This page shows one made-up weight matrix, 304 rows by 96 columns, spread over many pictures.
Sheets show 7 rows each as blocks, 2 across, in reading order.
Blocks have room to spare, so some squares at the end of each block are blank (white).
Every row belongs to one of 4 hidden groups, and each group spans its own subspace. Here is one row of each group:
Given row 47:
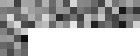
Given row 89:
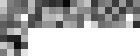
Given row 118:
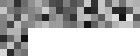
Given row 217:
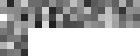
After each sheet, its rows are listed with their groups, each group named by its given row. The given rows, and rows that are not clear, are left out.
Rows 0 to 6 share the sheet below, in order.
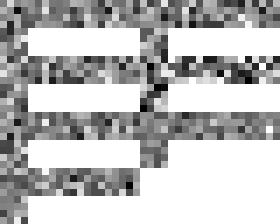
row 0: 89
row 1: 217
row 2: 217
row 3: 217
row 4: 89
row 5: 89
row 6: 89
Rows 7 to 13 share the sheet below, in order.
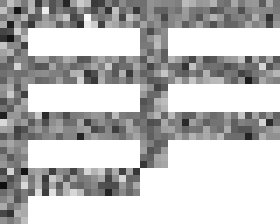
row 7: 89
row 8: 89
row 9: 89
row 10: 217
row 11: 118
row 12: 217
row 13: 217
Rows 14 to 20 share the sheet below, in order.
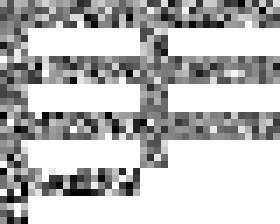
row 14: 89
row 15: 217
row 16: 89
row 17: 47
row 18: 118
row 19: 118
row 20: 89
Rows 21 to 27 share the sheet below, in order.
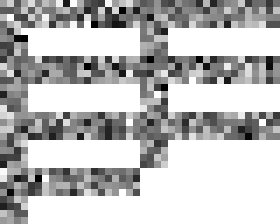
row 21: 47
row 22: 47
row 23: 118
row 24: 47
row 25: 47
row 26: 217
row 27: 89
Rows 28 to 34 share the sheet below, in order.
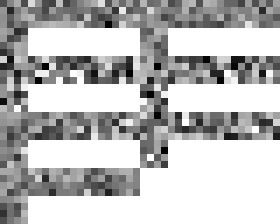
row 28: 217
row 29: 217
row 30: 89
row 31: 89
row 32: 47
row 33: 118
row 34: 47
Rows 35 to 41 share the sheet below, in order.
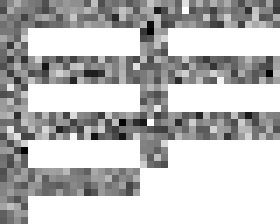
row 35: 118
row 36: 89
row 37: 47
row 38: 89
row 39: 47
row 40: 118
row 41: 89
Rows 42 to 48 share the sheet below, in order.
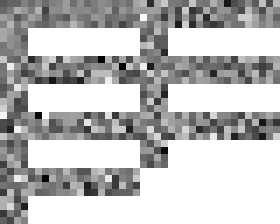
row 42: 89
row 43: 217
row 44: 217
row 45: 118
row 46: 118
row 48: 89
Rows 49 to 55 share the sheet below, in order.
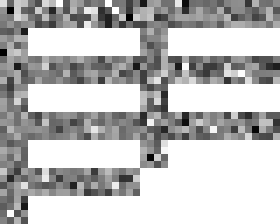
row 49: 118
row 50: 118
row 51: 89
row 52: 47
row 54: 118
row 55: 118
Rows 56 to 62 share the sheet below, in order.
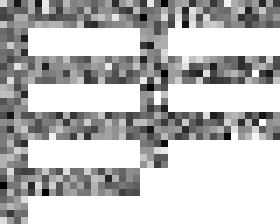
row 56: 118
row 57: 217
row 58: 89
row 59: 89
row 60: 47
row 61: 47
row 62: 217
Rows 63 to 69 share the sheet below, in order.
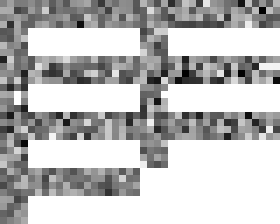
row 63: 89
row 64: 217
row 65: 89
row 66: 47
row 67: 47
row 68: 118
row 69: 217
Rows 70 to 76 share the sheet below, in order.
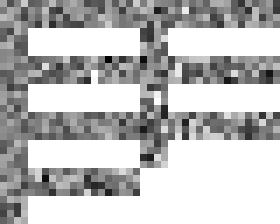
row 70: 217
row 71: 89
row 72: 47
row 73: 89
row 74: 217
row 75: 217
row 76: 47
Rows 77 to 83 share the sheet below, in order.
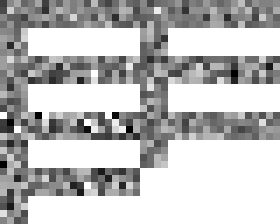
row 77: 118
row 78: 89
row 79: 47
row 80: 47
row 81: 118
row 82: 217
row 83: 89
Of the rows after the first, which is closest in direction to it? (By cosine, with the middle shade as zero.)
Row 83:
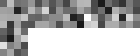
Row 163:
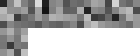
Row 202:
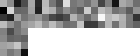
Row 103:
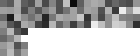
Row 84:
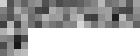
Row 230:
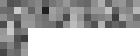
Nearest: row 163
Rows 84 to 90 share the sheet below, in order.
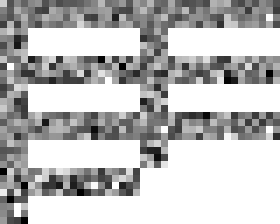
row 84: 89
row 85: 89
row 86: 217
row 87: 89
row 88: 47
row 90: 89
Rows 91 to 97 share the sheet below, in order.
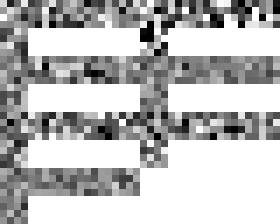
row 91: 217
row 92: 89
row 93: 47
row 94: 89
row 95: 217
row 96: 47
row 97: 118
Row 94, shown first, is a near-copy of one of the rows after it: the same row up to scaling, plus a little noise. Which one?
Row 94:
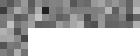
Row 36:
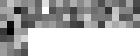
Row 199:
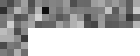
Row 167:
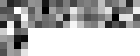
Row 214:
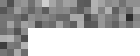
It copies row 199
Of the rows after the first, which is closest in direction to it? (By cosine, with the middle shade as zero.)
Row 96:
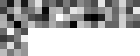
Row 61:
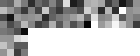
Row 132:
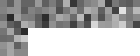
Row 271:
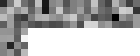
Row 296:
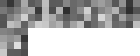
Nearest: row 132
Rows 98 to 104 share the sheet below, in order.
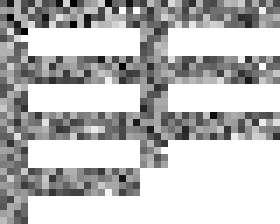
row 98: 47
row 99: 217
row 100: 217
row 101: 217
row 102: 47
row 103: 47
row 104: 217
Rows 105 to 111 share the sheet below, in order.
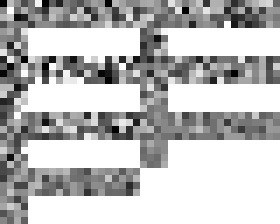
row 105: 118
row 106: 47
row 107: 217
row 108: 47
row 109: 118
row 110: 118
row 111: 89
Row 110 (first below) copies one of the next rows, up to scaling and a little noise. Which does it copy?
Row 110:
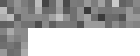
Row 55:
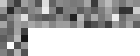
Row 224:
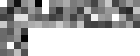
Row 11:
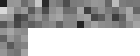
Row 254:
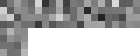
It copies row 254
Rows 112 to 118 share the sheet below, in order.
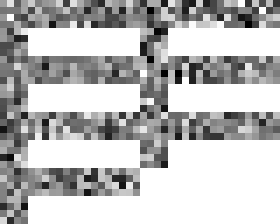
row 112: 47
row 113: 217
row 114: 89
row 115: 217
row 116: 217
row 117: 217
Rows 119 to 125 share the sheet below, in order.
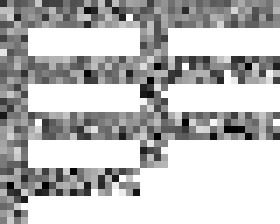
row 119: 118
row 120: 89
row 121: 89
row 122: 89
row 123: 89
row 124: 47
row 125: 47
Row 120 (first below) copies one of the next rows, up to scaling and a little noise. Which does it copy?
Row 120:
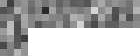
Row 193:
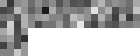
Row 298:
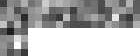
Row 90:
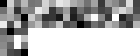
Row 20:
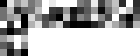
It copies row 193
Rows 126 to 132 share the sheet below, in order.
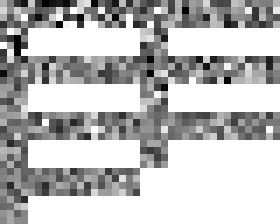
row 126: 89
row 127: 89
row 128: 217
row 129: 47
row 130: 47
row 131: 89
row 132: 47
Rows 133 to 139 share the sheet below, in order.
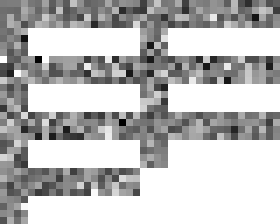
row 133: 47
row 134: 118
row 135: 118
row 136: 47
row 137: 217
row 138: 47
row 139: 47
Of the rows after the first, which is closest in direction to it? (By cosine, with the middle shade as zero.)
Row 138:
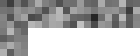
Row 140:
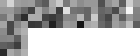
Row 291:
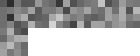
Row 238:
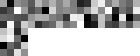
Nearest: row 291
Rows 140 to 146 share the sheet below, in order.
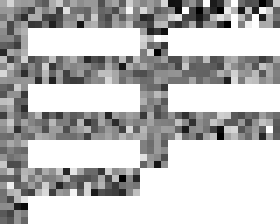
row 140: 47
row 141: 47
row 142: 217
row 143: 47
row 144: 118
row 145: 89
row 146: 47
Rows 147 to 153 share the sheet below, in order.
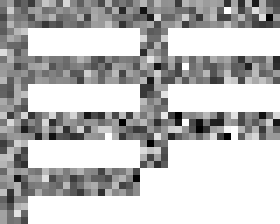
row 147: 217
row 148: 118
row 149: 89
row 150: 89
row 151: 217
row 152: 47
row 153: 89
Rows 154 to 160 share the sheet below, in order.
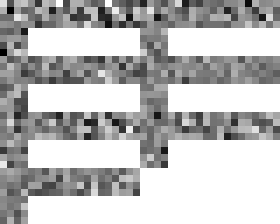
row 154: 118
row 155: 118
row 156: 217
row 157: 217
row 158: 118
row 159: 118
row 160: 47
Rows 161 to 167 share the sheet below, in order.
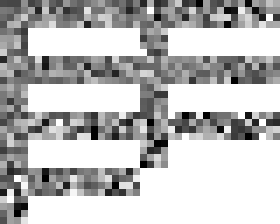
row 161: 47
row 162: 118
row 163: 118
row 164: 47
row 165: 47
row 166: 217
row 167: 89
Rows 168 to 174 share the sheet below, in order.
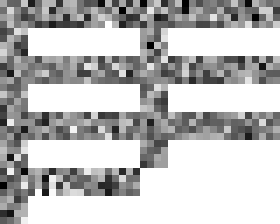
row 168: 217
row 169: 118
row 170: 118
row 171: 217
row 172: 118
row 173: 217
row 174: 217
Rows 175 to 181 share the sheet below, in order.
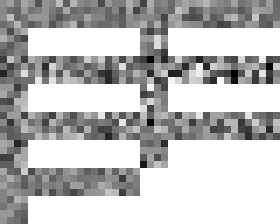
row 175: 47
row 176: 89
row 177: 217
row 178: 47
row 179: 217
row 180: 118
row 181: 217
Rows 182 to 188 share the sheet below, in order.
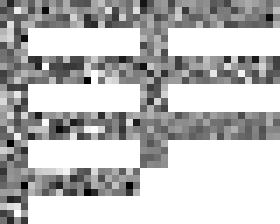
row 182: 89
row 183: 89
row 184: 47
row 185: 118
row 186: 47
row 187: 47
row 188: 89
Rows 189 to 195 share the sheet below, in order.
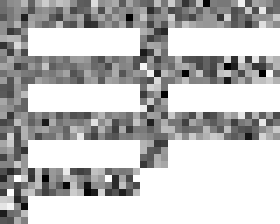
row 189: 89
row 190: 217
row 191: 89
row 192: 118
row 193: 89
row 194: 217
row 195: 89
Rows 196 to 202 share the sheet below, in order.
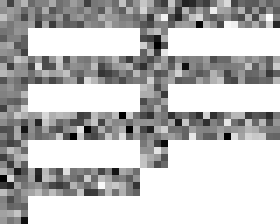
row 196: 217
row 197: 89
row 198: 118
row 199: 89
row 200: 89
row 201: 47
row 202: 118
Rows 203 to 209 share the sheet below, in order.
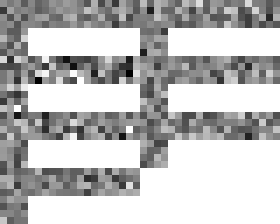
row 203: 118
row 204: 118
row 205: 89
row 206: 89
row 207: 89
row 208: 217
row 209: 118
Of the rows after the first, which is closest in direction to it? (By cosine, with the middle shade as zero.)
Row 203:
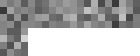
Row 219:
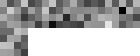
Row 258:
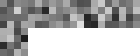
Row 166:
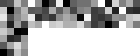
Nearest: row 258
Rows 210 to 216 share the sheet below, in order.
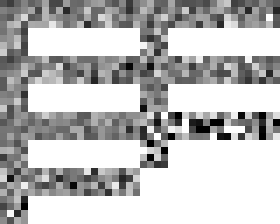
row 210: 47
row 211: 89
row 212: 47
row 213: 118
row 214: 89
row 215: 47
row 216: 118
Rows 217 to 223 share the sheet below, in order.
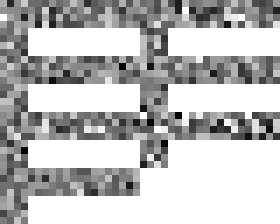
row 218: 47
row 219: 217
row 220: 118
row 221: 47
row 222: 118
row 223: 89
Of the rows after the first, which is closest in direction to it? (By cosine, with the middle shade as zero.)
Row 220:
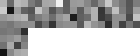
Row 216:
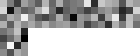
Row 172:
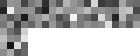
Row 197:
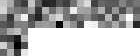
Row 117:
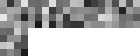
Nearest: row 216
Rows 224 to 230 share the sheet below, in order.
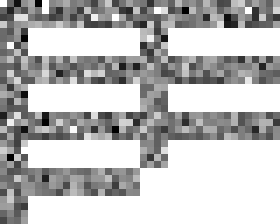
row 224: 118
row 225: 89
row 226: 47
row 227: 217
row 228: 118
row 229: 118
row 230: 89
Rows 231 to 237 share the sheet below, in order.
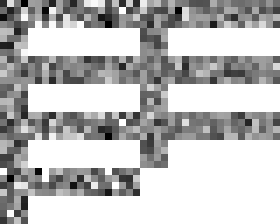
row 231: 217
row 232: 89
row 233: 217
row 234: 47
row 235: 217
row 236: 89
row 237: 118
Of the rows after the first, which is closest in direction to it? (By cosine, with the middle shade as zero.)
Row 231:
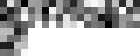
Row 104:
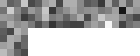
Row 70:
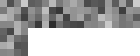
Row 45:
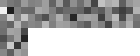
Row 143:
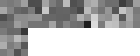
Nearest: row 45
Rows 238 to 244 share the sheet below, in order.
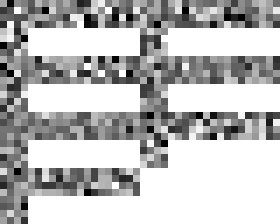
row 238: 89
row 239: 47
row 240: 118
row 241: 89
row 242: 89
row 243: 47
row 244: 118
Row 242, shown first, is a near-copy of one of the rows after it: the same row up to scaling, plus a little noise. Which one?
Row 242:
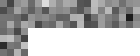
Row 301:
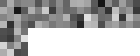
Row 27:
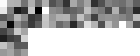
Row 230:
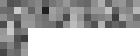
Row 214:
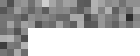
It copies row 214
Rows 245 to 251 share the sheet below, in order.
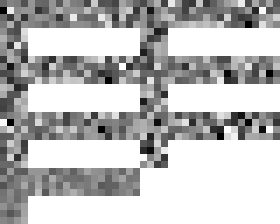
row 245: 118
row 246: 217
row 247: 217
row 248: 89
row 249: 118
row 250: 89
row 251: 217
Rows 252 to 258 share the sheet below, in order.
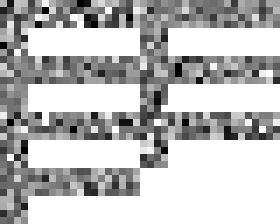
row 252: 89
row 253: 118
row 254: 118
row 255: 89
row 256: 118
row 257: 89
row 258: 89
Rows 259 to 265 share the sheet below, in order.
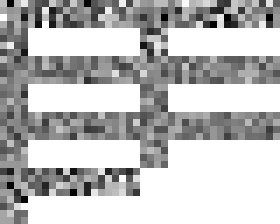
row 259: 217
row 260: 89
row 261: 118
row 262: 217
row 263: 47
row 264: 89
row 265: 47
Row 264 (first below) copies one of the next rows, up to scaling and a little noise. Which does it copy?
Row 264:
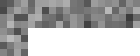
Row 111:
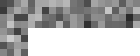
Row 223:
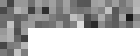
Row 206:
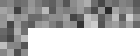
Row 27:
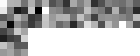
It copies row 111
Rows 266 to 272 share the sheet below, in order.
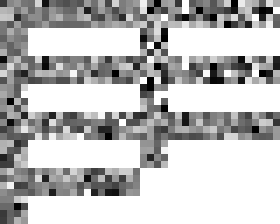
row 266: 118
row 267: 118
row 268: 118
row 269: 89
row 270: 217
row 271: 118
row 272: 47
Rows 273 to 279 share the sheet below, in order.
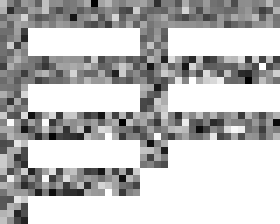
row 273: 118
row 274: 118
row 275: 118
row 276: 217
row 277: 217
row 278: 47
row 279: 217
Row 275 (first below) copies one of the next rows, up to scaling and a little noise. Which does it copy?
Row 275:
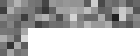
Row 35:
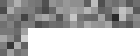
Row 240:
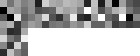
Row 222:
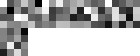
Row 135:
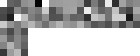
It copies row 35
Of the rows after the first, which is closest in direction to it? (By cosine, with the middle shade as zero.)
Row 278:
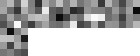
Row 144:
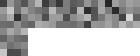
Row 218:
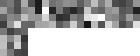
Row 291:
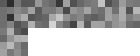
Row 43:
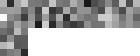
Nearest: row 218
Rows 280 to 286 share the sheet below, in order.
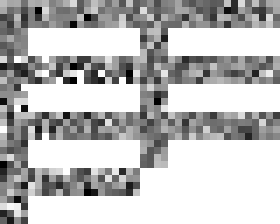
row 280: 89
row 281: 118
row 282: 89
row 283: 89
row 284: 217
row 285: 217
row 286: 89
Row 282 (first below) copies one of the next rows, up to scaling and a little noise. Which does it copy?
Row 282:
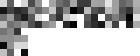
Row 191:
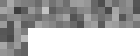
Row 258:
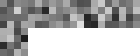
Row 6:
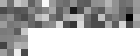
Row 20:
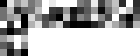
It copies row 6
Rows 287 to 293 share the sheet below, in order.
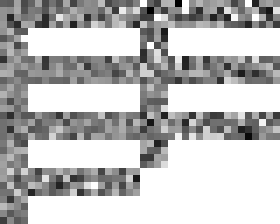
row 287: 47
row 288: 118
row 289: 118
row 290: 118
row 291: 47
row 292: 217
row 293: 47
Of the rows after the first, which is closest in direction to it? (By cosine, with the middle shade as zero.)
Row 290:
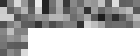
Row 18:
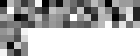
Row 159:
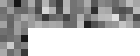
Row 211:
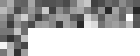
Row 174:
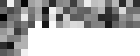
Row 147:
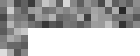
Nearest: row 18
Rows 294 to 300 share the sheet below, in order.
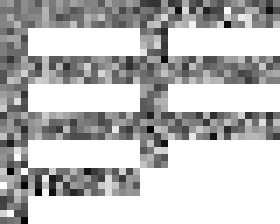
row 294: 47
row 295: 47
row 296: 47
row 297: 217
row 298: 89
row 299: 47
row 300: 217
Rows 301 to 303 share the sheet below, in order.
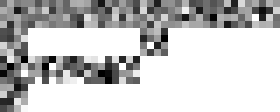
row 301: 89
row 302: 118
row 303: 217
